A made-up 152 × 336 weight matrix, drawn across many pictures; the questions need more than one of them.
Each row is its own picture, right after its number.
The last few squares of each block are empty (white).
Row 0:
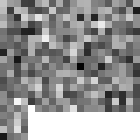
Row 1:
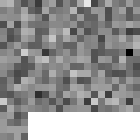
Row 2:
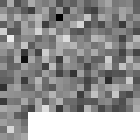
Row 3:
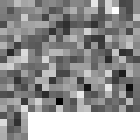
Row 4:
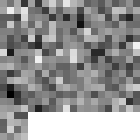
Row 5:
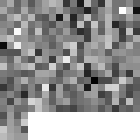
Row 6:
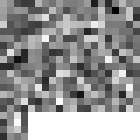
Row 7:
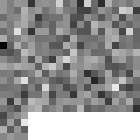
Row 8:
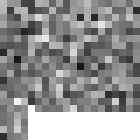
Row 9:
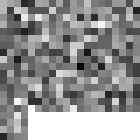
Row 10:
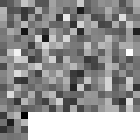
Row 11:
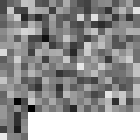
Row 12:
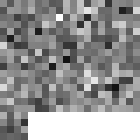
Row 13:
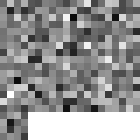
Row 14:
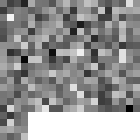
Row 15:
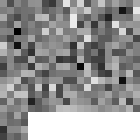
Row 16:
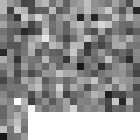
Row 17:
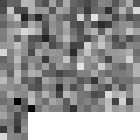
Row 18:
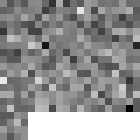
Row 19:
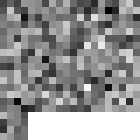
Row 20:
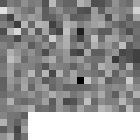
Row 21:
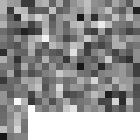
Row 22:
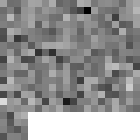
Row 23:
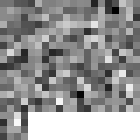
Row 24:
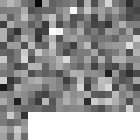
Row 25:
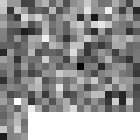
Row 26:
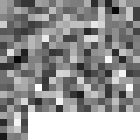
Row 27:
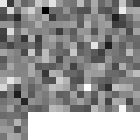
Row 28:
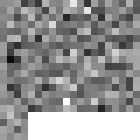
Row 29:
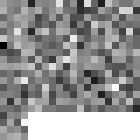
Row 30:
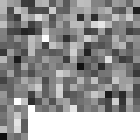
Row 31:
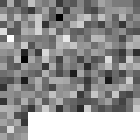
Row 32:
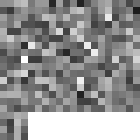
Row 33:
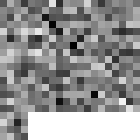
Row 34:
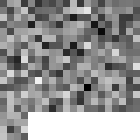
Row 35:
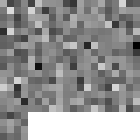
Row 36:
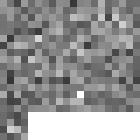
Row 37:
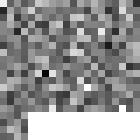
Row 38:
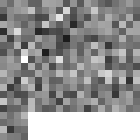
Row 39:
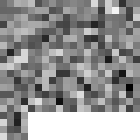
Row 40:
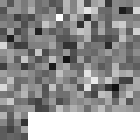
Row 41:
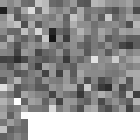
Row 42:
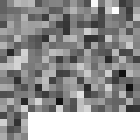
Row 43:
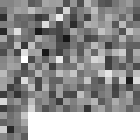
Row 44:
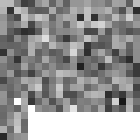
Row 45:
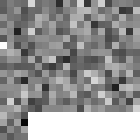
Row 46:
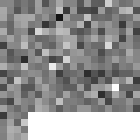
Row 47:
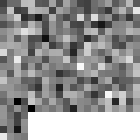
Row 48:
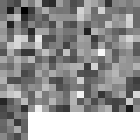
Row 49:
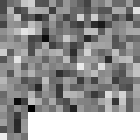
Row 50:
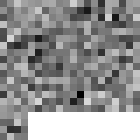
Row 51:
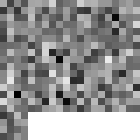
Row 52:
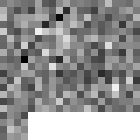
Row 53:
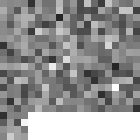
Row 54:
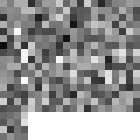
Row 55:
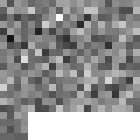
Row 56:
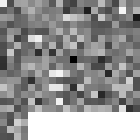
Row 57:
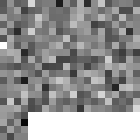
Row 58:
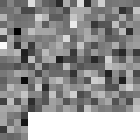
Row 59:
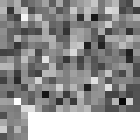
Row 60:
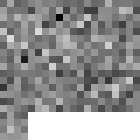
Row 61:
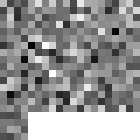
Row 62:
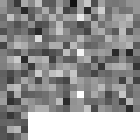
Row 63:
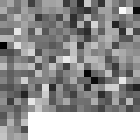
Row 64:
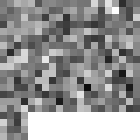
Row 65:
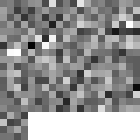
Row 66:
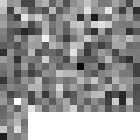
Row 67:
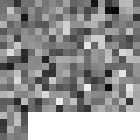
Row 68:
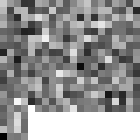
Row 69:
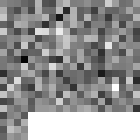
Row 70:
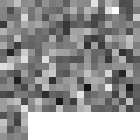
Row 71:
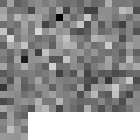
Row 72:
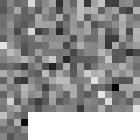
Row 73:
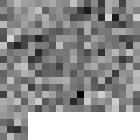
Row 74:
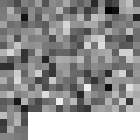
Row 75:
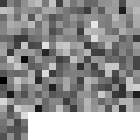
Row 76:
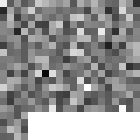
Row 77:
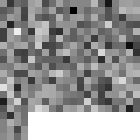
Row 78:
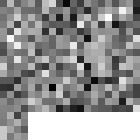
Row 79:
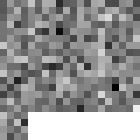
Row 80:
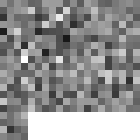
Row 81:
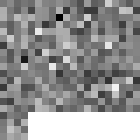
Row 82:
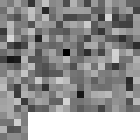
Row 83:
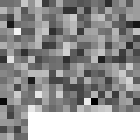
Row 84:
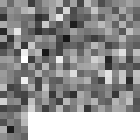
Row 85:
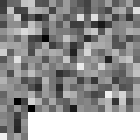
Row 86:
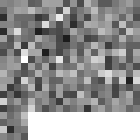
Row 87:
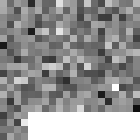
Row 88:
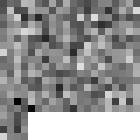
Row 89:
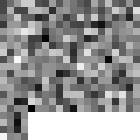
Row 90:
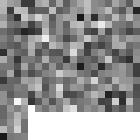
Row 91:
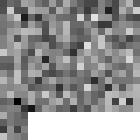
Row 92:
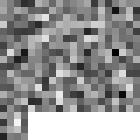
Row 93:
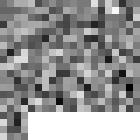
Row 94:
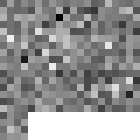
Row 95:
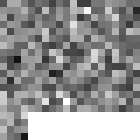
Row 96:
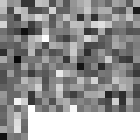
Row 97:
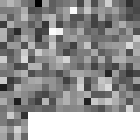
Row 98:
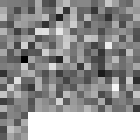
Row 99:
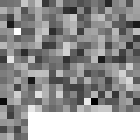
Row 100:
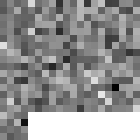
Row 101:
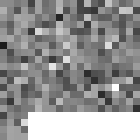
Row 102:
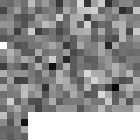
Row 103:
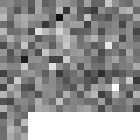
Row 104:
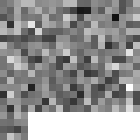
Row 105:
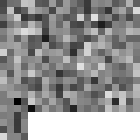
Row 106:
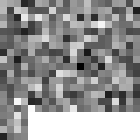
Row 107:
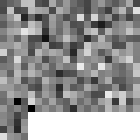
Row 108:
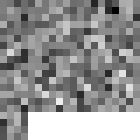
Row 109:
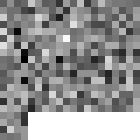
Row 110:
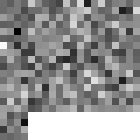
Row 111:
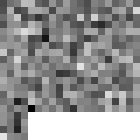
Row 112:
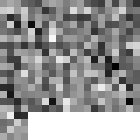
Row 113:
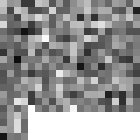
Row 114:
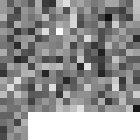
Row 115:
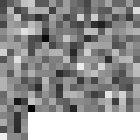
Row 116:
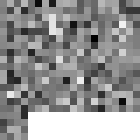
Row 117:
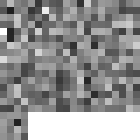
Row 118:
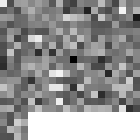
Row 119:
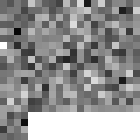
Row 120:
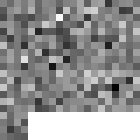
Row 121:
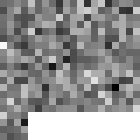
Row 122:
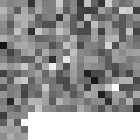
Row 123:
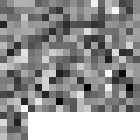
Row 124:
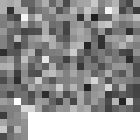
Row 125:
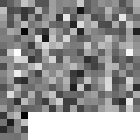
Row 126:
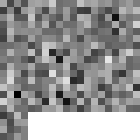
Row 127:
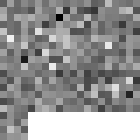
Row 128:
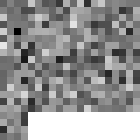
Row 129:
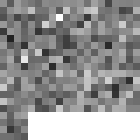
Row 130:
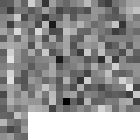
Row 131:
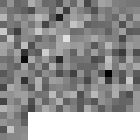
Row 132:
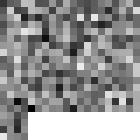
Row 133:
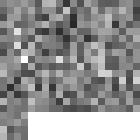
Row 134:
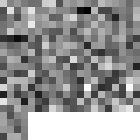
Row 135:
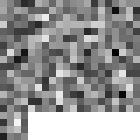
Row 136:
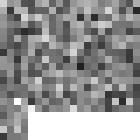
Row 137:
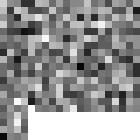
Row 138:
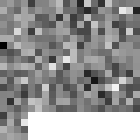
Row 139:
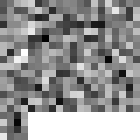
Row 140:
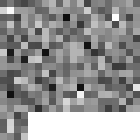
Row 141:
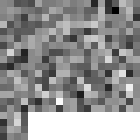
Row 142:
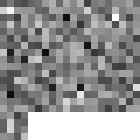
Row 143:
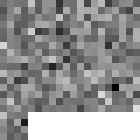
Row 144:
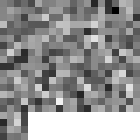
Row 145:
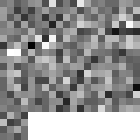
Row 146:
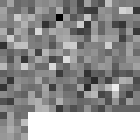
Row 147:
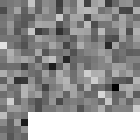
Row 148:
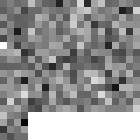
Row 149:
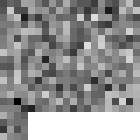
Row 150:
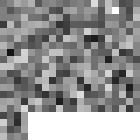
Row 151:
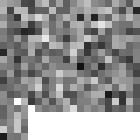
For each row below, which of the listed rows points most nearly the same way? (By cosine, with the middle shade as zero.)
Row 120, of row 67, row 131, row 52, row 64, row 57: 57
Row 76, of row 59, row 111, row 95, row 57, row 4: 4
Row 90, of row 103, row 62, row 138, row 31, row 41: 62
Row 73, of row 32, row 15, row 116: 32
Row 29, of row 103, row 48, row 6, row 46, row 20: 46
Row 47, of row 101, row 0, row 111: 111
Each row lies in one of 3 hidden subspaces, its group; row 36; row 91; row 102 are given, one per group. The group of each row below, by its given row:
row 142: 36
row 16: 91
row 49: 91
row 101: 102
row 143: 102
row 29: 102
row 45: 102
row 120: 102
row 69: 102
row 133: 102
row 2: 102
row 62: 36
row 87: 102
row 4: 36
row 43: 102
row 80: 102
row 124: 91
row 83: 36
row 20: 36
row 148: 102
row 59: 91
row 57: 102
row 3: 91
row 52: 102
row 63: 102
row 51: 36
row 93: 91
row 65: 36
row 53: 102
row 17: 91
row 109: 102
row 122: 102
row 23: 91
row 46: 102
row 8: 91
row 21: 91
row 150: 91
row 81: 102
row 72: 102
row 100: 102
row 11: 91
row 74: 91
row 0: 91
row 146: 102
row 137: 91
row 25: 91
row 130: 36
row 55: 102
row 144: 91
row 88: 91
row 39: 91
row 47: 91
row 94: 102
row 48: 36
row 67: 91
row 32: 36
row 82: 36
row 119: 102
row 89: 91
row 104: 36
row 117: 36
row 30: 91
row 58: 102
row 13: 36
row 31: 102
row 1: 36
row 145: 36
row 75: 36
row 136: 91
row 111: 91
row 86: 102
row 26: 91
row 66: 91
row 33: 36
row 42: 91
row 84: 102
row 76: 36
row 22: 36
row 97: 36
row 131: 102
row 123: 91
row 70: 91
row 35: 36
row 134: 36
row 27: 36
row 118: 36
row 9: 91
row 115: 91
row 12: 102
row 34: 36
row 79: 102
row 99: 36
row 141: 91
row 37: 36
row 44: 91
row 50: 36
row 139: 91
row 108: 91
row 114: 102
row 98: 102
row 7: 102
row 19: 91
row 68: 91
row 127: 102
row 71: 102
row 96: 91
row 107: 91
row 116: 36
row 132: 91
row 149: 91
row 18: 36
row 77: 36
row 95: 36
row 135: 91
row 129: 102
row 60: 102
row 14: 36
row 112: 36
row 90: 91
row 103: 102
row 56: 36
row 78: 102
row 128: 102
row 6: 91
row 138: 102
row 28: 36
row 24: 36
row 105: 91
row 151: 91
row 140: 36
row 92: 91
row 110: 102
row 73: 36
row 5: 102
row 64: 91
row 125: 36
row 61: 36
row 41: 36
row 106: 91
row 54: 102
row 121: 102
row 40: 102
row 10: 36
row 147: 102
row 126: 36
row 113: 91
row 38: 102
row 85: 91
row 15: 102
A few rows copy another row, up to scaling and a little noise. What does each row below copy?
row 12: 40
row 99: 83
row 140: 142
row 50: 73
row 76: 37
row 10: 125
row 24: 97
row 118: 56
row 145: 65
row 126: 51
